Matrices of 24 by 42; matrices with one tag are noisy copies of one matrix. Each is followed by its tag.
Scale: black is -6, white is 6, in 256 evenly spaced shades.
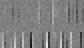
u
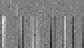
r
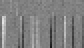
r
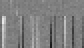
r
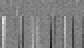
r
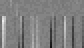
r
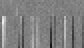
r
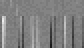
r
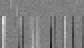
r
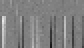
r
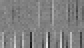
u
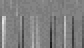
r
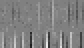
u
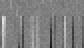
r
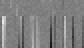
r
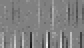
u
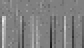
r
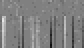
r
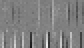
u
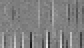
u
